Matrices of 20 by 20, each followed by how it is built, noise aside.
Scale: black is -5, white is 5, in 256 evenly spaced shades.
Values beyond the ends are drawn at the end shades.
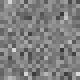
low rank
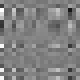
low rank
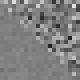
upper triangular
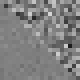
upper triangular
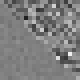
upper triangular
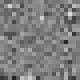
low rank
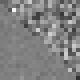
upper triangular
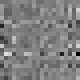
low rank
